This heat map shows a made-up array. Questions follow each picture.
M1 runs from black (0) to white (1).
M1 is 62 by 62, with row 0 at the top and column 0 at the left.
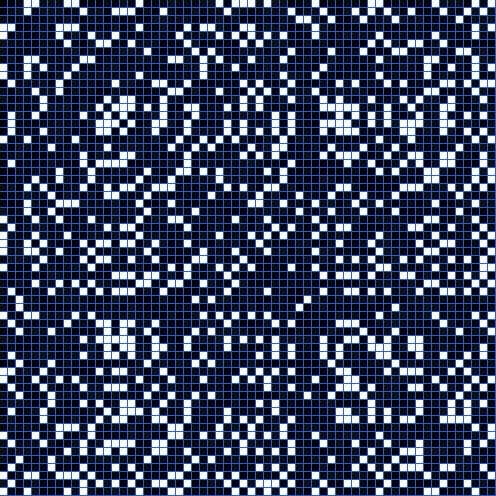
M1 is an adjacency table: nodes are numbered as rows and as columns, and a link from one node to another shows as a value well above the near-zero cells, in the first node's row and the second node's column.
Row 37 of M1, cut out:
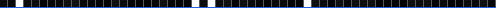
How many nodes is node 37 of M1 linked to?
4
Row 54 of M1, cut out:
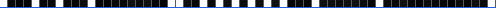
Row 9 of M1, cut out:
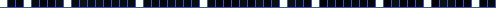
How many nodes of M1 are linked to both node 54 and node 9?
5
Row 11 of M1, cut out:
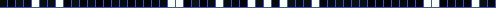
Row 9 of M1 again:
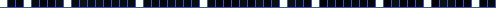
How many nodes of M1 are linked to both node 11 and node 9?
4
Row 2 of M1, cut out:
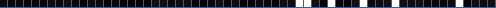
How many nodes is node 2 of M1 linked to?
6
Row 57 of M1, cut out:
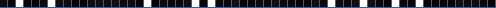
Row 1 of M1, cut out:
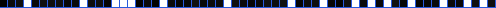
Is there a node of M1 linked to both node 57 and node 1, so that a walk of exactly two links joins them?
no
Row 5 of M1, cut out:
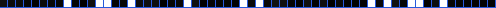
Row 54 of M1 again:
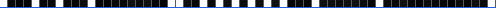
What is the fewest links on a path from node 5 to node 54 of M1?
3
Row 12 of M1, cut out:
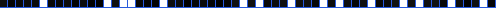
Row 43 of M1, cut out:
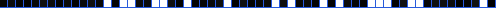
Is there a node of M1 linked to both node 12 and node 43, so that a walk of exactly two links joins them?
yes
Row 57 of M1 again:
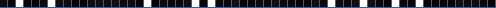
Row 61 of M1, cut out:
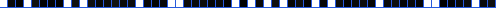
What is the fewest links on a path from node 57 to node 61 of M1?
2
